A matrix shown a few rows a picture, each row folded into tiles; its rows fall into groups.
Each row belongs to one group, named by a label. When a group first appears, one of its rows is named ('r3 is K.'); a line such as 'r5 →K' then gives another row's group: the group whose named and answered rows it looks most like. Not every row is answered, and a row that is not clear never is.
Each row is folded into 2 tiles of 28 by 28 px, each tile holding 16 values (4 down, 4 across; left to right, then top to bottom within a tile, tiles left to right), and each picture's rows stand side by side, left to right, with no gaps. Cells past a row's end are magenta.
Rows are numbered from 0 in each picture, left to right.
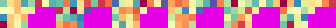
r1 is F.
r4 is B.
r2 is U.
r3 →B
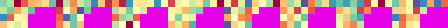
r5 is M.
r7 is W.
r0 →U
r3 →F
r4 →B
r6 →M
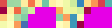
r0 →F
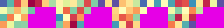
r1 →B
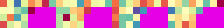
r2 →F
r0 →M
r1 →M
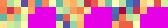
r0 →M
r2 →M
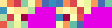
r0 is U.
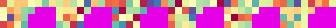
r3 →F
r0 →F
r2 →B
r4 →W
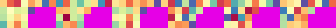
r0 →B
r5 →B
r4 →M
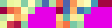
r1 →F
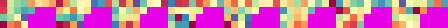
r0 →F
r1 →F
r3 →U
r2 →B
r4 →F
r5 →B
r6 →W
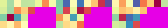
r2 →M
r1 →M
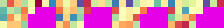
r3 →W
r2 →W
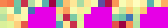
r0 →B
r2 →F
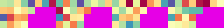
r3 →U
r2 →U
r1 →W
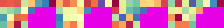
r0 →B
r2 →F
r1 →B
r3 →W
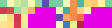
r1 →U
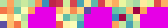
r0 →W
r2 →M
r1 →F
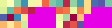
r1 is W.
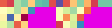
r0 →B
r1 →U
